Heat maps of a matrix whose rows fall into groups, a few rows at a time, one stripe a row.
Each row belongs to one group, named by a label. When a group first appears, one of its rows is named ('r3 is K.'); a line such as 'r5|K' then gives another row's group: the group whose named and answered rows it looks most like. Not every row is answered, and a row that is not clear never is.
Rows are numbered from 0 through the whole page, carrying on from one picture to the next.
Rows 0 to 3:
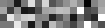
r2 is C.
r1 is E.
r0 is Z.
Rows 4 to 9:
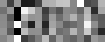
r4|E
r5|C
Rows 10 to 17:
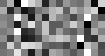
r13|Z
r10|C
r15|E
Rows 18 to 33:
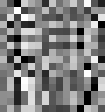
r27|Z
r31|Z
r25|C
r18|C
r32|Z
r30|C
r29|C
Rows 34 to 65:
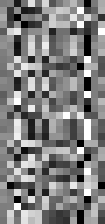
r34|Z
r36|C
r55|E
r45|Z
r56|Z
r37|E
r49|Z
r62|Z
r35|E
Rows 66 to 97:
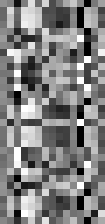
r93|Z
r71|E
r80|Z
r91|C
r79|C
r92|E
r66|Z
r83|E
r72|Z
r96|C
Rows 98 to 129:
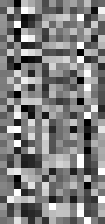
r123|C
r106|E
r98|C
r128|E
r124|Z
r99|C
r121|E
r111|C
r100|E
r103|C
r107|C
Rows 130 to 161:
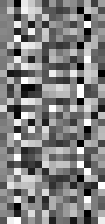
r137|C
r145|C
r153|E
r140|C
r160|Z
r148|Z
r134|Z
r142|E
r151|E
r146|C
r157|Z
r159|C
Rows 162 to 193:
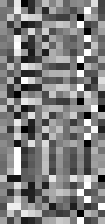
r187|C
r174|E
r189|E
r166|Z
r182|Z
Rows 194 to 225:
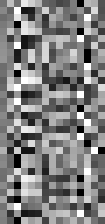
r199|E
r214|Z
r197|C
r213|E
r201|Z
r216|C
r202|Z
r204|C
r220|C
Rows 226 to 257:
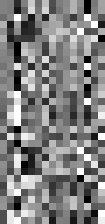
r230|E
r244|C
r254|Z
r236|Z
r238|Z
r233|C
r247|E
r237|C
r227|Z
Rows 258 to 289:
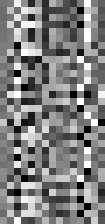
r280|C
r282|Z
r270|E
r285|C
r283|E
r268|C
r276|Z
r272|E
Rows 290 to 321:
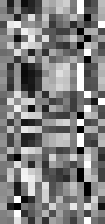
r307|E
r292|Z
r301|E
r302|E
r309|E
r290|E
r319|C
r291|E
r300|E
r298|Z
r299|E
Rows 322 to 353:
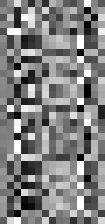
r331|C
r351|E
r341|Z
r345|E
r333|E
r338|C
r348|E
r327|E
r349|C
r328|E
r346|E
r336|E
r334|Z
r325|Z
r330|E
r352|C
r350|E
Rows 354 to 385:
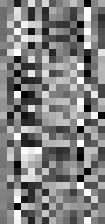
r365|E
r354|Z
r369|Z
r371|E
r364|Z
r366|C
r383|C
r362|Z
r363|E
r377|C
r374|E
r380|E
